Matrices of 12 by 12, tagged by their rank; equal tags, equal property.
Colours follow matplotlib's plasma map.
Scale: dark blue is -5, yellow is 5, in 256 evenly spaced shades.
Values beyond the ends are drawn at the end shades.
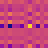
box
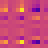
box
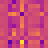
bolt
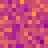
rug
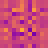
bolt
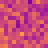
rug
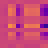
box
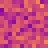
rug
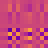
box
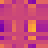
box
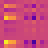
box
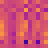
bolt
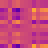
box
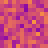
rug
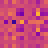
bolt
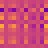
box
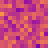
rug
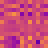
bolt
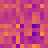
bolt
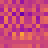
bolt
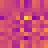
bolt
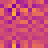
bolt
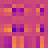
box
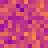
rug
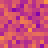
rug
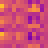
bolt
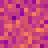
rug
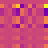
box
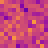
rug
